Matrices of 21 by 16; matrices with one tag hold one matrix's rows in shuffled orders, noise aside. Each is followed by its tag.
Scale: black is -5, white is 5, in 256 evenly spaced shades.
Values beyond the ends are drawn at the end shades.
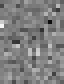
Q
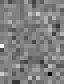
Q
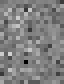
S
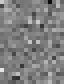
Q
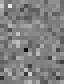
S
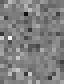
S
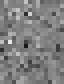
S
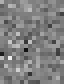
S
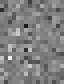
S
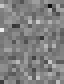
Q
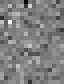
S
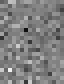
S
